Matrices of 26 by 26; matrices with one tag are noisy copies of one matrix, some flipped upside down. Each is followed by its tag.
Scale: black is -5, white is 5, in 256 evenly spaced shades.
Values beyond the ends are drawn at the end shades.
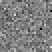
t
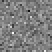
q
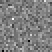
q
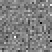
t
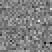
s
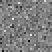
q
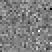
s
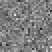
t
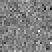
s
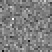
q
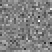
s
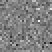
s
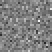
s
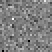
q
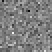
q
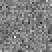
t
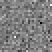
t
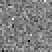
q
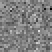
s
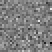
s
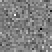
t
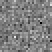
t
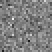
q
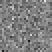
q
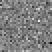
s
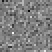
q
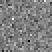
q
